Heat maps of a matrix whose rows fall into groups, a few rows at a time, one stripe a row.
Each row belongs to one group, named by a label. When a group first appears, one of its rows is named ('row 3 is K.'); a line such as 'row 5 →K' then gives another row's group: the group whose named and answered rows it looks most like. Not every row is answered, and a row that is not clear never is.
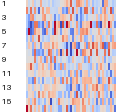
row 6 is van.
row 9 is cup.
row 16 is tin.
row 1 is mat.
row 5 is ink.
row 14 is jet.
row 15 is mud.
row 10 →tin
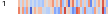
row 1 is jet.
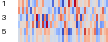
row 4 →cup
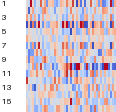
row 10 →mat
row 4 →van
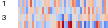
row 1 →van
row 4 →mat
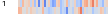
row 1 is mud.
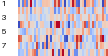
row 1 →van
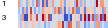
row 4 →mat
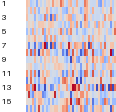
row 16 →van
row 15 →mat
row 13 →mud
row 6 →cup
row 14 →ink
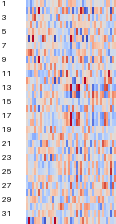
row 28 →van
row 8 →tin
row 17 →mat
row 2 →van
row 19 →cup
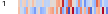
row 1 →mat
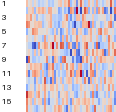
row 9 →ink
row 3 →tin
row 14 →tin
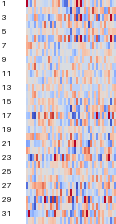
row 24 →van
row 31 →ink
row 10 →mud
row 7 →tin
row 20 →tin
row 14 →mud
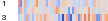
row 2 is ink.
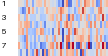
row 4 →mud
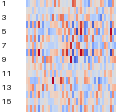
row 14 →van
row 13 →tin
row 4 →van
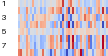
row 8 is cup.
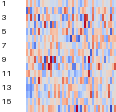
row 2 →ink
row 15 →van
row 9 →cup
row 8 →tin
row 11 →cup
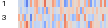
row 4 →mud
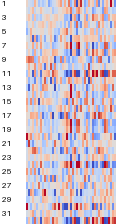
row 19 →mat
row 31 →tin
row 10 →cup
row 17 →mud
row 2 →mat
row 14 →mat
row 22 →mud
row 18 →mat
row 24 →mat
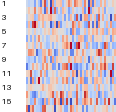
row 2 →cup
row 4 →mud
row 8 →tin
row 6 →van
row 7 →mat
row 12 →van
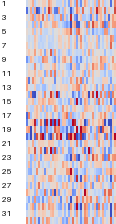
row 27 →van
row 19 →ink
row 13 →mud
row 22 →cup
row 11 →cup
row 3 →tin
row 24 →van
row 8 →cup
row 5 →mat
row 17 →ink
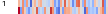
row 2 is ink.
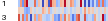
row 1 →mud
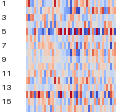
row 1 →ink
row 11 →cup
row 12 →ink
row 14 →tin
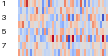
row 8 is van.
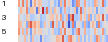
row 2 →cup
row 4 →tin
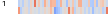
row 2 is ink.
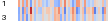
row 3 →van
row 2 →van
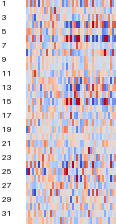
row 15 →mat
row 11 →mud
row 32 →tin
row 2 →cup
